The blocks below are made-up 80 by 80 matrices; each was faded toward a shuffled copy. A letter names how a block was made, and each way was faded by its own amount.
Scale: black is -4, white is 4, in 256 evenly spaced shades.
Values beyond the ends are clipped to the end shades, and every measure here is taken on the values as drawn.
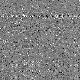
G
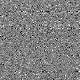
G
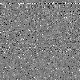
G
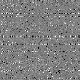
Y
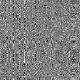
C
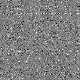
G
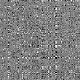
C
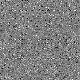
G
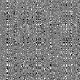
C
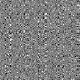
C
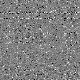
G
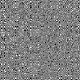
C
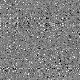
G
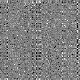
C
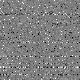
G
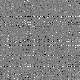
Y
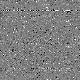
G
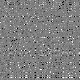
Y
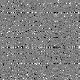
Y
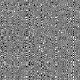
C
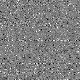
G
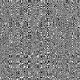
C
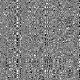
C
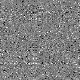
G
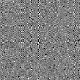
C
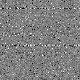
G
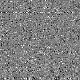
G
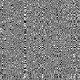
C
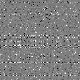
Y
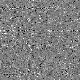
G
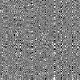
C
